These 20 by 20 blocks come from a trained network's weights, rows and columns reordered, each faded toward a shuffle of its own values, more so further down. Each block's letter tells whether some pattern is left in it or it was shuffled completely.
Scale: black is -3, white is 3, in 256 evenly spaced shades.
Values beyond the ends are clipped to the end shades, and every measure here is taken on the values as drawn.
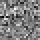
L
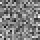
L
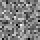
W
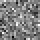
W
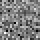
W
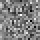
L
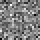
W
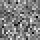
W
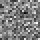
L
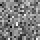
L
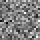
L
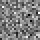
W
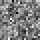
W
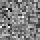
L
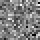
L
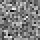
W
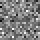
L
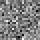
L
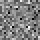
L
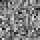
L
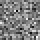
W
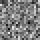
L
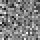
W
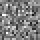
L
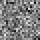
L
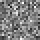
L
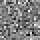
W
